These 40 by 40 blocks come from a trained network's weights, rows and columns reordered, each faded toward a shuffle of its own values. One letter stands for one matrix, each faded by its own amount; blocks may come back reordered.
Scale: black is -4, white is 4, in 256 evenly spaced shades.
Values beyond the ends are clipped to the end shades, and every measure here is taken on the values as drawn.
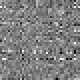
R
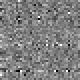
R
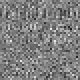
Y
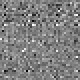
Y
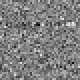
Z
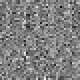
Y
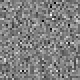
Z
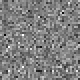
Z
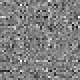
Y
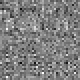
Y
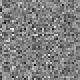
Y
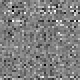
Y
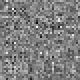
R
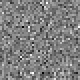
Z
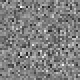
Z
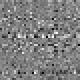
Y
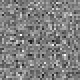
Y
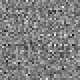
Z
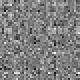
R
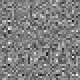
R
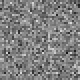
Z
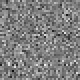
Z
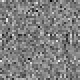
Z
